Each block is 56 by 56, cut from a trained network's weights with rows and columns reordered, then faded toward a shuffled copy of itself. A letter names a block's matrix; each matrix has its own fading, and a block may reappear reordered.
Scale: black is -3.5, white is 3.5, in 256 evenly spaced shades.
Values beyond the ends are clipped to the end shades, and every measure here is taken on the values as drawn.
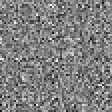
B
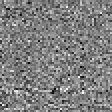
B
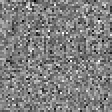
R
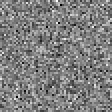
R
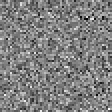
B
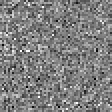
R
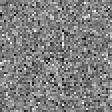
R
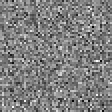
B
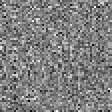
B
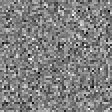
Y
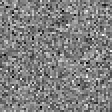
R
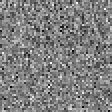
R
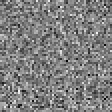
Y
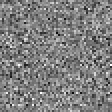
B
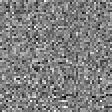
B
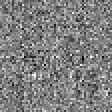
Y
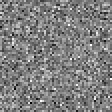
R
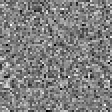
Y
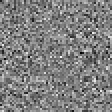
B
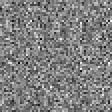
B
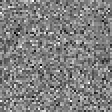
Y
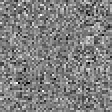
B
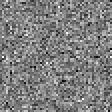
Y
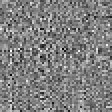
B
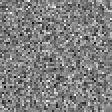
R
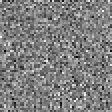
Y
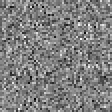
Y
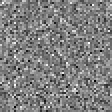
R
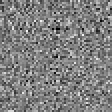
B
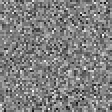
R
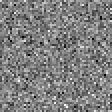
R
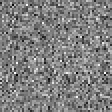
Y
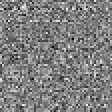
B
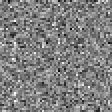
B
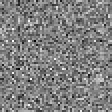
B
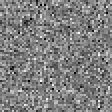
R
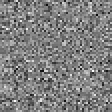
B
